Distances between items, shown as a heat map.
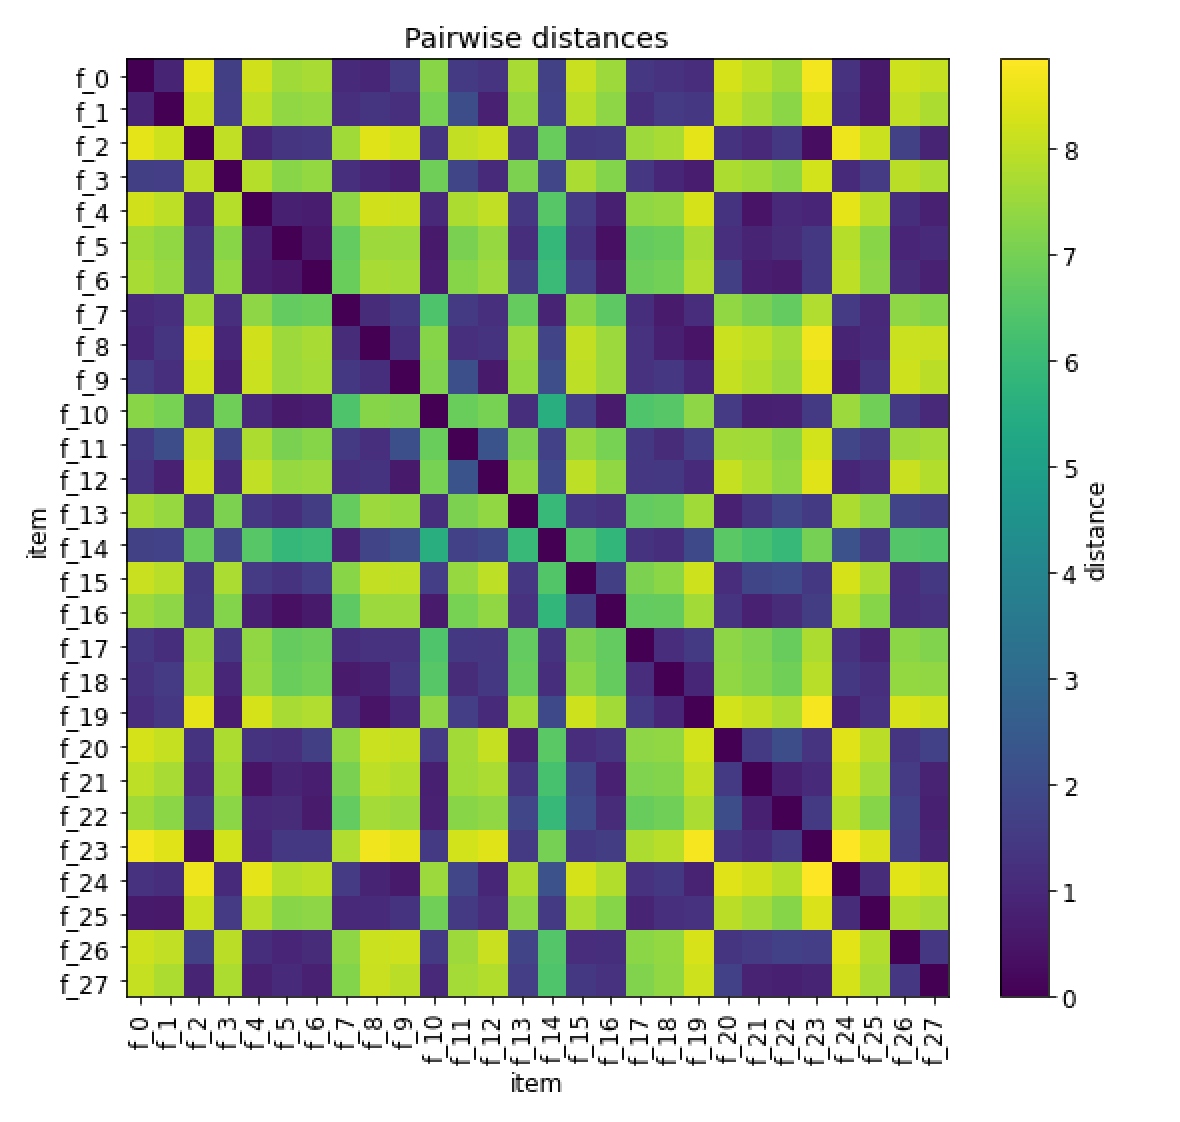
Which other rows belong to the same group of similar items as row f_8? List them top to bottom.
f_0, f_1, f_3, f_7, f_9, f_11, f_12, f_14, f_17, f_18, f_19, f_24, f_25
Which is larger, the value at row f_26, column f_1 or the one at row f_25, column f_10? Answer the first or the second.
the first
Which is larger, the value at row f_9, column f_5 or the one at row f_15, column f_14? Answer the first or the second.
the first
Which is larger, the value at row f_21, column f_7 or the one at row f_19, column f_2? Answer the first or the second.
the second
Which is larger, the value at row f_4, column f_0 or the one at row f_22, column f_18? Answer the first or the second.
the first
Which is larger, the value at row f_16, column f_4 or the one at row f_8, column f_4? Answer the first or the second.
the second
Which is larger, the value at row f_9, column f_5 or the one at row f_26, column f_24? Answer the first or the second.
the second
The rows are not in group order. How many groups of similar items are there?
2
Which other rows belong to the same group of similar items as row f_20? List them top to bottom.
f_2, f_4, f_5, f_6, f_10, f_13, f_15, f_16, f_21, f_22, f_23, f_26, f_27
